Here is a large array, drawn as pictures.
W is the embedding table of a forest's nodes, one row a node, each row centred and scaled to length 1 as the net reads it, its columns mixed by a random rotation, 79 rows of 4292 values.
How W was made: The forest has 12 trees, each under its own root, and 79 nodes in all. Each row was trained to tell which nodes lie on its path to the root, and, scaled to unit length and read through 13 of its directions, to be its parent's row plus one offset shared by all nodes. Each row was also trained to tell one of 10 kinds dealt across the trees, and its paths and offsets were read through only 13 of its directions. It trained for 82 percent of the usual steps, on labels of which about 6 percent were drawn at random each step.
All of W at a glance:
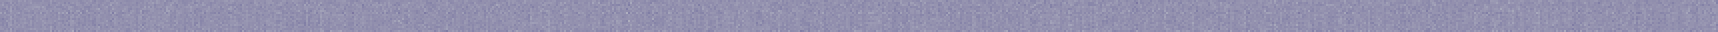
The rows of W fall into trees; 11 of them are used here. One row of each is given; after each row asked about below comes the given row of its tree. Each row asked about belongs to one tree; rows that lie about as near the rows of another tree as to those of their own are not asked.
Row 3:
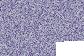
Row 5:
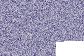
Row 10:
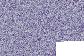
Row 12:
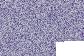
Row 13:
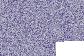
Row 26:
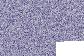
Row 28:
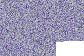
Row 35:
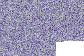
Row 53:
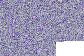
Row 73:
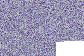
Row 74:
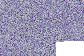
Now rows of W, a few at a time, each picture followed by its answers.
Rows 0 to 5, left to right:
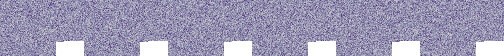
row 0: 5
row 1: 73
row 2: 28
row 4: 53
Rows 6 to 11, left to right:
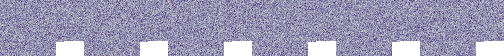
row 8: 26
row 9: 3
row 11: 13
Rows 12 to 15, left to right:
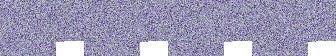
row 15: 73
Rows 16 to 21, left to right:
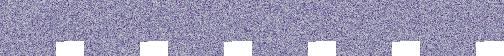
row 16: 35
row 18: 13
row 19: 35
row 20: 5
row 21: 74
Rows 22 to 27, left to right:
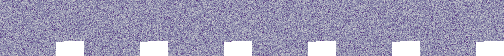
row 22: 28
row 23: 26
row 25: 26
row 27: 53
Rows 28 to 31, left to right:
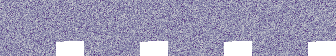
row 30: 73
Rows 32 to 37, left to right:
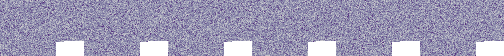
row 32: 73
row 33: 3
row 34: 73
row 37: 5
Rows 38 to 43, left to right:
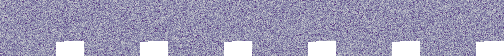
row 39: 10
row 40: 35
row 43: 26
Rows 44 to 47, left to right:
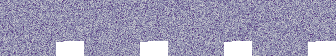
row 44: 53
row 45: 53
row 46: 10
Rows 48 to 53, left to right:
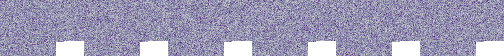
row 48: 53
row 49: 73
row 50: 53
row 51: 35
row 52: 26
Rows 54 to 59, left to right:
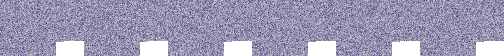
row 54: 28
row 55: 73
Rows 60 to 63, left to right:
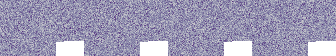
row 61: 26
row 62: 73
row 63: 53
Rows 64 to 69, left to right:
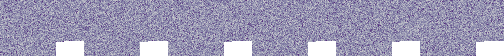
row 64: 3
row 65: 26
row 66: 10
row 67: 74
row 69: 12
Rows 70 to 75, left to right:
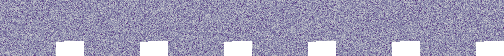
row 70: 5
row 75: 26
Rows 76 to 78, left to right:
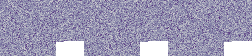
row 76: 53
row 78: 10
